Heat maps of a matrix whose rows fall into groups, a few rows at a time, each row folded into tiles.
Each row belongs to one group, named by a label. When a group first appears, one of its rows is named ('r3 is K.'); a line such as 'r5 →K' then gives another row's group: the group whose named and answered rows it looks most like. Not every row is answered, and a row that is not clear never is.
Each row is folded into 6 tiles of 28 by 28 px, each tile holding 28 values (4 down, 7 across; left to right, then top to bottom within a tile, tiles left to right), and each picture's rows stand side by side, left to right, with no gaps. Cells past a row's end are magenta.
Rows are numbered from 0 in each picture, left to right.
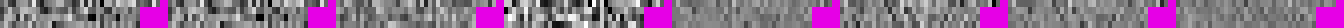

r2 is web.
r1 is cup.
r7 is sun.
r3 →cup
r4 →sun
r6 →sun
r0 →cup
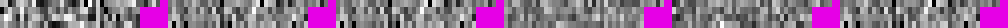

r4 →web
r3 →web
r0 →cup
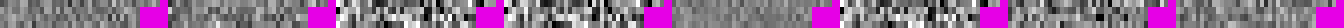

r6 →cup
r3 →cup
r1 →web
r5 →cup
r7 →web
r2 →cup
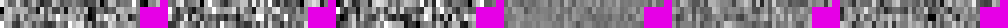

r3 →sun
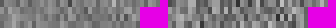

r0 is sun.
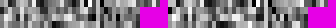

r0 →cup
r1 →cup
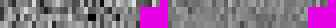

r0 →cup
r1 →sun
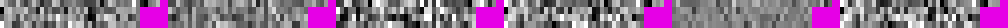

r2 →web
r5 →cup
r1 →web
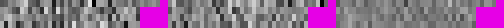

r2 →sun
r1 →sun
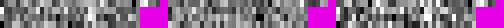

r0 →web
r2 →web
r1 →cup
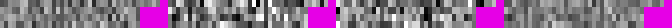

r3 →web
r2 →cup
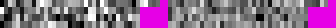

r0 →web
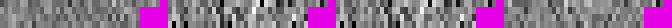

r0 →sun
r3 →sun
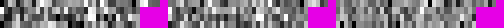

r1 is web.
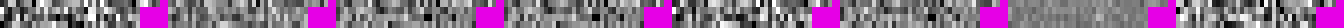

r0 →web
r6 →web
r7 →cup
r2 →cup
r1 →web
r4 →web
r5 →cup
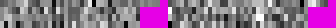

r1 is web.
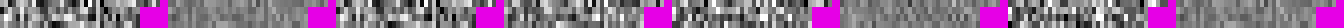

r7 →web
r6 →web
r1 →web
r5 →sun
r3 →web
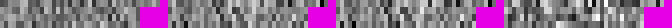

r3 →web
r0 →sun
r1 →sun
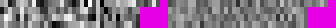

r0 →cup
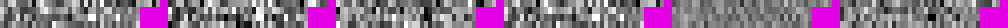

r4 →sun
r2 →cup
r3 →web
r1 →web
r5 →cup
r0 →web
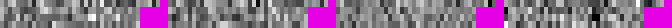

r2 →sun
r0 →web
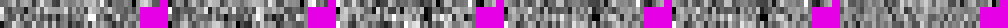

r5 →sun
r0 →web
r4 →cup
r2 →cup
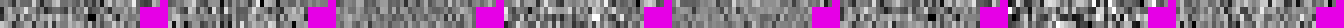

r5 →cup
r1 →sun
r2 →sun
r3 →web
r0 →cup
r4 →sun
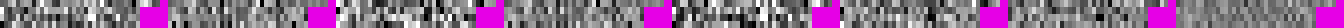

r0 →web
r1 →sun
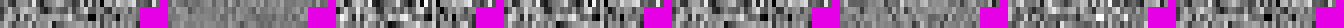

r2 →cup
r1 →sun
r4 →cup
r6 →web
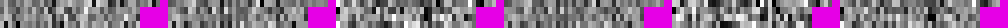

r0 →sun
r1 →sun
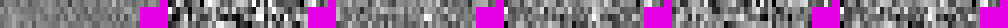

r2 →web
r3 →web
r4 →cup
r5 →web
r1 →web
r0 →sun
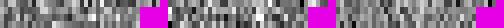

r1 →web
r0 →web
